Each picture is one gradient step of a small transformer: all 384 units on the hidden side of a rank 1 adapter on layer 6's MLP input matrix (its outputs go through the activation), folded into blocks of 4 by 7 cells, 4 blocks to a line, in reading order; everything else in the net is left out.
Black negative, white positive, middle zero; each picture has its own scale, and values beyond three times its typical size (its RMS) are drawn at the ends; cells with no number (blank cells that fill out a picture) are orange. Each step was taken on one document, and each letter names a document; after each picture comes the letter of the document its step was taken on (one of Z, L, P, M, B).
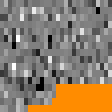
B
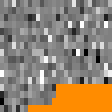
B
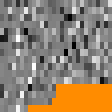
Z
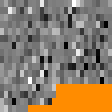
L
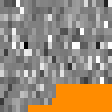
B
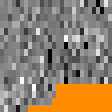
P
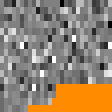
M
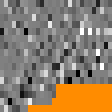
P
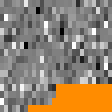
M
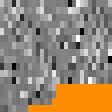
L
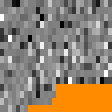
Z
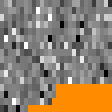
M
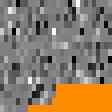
L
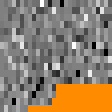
P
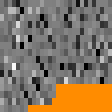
L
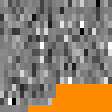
P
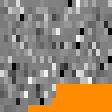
L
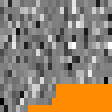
P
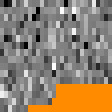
B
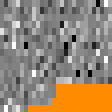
P
